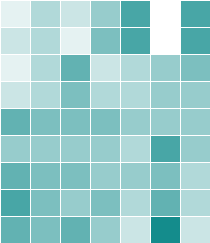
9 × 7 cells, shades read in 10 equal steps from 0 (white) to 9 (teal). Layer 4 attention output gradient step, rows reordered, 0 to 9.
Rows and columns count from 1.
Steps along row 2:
up down up up down up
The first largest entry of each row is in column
5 5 3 3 1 6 1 1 6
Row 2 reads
2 3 1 5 7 0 7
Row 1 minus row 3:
0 0 -4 2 4 -4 2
